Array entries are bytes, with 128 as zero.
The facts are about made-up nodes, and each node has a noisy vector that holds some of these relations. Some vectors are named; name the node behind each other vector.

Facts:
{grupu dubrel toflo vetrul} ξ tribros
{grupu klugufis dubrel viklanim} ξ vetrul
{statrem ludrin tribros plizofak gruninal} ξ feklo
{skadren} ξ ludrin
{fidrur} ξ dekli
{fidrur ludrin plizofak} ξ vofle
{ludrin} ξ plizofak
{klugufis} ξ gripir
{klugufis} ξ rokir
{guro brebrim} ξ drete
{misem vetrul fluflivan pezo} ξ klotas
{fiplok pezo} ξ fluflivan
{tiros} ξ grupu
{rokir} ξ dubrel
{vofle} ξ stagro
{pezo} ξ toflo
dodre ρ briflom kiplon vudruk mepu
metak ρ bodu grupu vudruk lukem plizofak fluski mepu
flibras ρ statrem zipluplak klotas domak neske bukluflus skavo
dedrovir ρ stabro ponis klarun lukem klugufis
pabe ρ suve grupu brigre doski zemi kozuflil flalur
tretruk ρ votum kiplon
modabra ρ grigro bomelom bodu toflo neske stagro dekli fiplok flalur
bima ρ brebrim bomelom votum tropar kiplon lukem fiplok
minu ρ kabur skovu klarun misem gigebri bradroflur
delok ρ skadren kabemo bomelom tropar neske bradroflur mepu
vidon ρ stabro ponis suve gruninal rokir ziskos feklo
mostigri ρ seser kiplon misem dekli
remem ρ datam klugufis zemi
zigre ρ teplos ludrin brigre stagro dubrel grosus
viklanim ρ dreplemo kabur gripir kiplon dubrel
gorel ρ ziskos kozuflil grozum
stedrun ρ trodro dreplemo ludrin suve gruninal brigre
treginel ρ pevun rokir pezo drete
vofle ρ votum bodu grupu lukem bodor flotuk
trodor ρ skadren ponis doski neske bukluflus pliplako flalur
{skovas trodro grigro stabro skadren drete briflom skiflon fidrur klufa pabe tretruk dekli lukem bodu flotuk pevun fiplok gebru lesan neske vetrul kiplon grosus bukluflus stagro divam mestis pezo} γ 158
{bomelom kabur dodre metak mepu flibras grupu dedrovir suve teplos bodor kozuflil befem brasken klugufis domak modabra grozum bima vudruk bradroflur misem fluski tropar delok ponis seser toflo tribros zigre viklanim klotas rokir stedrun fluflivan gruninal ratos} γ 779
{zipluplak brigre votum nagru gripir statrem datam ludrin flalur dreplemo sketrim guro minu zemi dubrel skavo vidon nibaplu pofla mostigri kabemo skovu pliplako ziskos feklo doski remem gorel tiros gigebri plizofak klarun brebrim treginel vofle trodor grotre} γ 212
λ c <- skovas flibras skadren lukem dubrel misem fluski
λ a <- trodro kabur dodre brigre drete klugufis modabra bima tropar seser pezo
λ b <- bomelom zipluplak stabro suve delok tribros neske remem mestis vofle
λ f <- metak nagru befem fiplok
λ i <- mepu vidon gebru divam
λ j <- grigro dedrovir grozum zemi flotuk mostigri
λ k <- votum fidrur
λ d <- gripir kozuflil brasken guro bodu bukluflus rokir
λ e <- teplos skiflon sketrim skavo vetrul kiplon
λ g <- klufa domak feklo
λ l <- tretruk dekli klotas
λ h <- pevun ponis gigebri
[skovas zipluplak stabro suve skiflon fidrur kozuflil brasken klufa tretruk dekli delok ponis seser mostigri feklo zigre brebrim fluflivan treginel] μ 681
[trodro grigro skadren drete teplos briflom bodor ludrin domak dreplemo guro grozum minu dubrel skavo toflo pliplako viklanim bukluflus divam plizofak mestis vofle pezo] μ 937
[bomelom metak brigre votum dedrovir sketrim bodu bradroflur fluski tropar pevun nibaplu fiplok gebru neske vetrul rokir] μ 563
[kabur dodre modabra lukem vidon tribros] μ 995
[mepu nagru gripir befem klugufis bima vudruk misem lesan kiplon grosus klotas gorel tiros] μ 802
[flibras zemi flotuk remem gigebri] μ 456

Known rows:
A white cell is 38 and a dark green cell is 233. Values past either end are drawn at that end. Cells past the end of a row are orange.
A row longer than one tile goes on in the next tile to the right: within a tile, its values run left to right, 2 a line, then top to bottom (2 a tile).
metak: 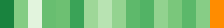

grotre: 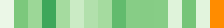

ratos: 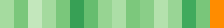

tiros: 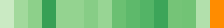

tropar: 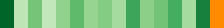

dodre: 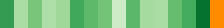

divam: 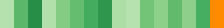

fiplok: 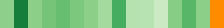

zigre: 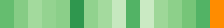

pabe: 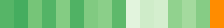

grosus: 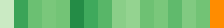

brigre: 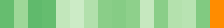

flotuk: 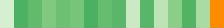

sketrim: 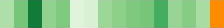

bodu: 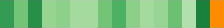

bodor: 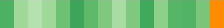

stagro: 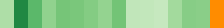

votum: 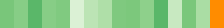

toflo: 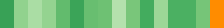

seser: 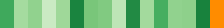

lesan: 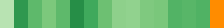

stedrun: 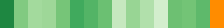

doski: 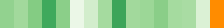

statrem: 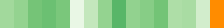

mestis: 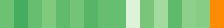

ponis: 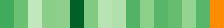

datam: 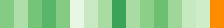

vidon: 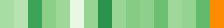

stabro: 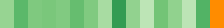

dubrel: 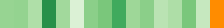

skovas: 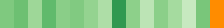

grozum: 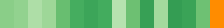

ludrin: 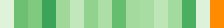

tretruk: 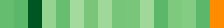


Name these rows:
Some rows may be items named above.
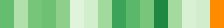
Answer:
zipluplak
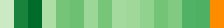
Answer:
vetrul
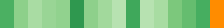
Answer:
zigre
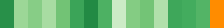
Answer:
viklanim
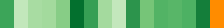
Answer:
bima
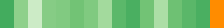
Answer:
fluski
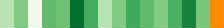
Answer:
befem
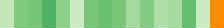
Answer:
dreplemo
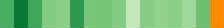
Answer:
pevun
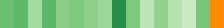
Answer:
skovas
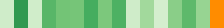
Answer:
skadren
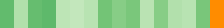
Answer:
brigre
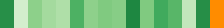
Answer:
brasken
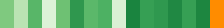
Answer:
mepu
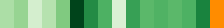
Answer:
klugufis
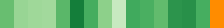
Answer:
vudruk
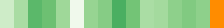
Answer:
guro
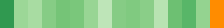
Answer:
grupu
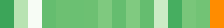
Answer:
flibras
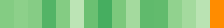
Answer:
minu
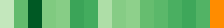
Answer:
kiplon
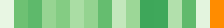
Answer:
skavo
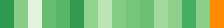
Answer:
metak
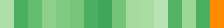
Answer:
bukluflus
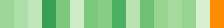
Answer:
remem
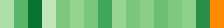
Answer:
gebru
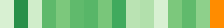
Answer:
skadren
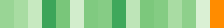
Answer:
remem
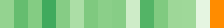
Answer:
gigebri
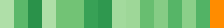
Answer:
divam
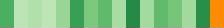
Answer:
kozuflil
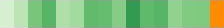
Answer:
gripir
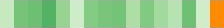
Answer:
dreplemo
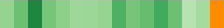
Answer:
dekli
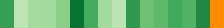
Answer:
bima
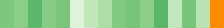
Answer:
votum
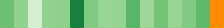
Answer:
suve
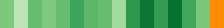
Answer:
klotas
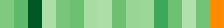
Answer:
skiflon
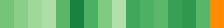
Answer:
vudruk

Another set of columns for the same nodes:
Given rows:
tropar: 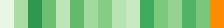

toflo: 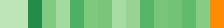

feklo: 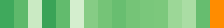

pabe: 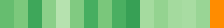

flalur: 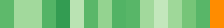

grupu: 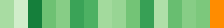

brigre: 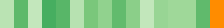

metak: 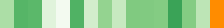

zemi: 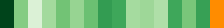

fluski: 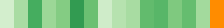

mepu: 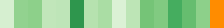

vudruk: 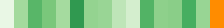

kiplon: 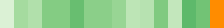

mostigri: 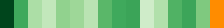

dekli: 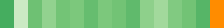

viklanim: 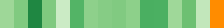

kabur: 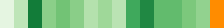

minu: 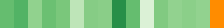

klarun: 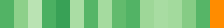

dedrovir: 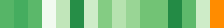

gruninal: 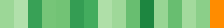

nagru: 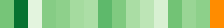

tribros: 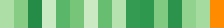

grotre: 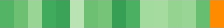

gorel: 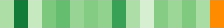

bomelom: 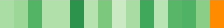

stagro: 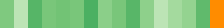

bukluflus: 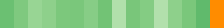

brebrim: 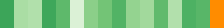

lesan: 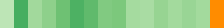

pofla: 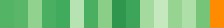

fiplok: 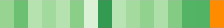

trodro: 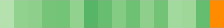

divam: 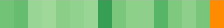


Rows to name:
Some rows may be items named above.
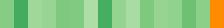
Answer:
gebru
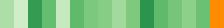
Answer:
seser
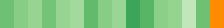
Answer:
klufa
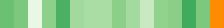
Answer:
votum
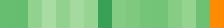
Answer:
divam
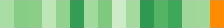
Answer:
rokir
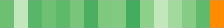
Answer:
stagro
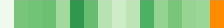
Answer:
klugufis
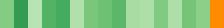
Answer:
nibaplu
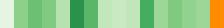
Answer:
klugufis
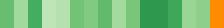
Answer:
brasken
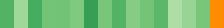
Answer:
skovas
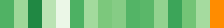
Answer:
delok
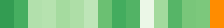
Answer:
vofle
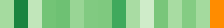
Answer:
gorel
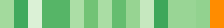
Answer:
sketrim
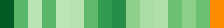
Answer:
remem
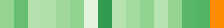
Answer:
fiplok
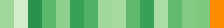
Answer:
grupu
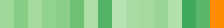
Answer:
bodu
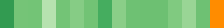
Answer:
fidrur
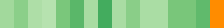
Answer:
neske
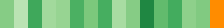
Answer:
kozuflil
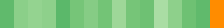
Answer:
bukluflus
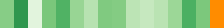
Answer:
gripir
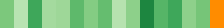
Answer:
kozuflil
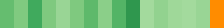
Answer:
pabe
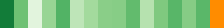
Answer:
zipluplak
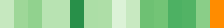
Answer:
mepu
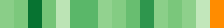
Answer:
stedrun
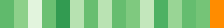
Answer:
dubrel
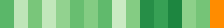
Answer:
suve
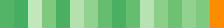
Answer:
guro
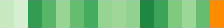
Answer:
ponis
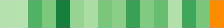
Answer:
lukem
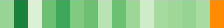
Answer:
tiros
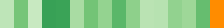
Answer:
brigre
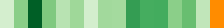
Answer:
modabra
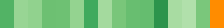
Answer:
skiflon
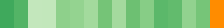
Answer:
mestis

